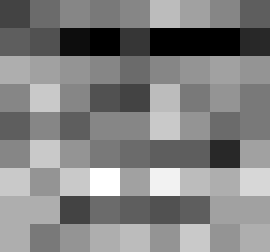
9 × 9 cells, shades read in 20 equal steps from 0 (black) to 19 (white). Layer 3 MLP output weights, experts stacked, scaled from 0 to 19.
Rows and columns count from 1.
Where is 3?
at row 2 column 9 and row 6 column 8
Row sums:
85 21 98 89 87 82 133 83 110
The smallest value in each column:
5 6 1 0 4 0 0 0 3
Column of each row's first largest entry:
6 1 1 2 6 2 4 1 7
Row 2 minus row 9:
-6 -3 -10 -13 -10 -11 -15 -11 -10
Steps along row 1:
up up down up up down down down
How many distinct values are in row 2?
6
